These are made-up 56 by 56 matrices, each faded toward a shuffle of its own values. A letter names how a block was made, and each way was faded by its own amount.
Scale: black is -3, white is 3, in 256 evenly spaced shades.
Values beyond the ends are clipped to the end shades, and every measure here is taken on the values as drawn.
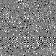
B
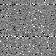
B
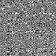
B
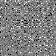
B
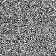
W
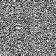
W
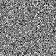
W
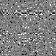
B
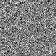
W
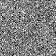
W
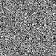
W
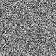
W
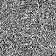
W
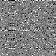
B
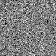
W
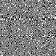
B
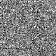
W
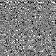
B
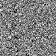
W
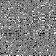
B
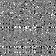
B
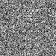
W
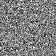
W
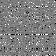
B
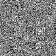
W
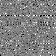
B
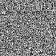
W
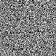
W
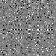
B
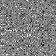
B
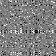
B
